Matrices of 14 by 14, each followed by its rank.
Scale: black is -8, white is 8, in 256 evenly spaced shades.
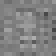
three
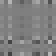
one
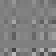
one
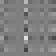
one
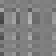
one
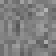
three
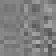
three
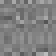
three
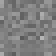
three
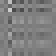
one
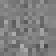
three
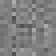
three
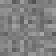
three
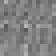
three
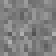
three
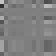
one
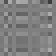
one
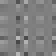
one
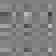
one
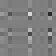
one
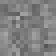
three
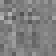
three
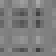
one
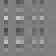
one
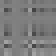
one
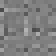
three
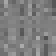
three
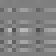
one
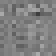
three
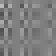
one
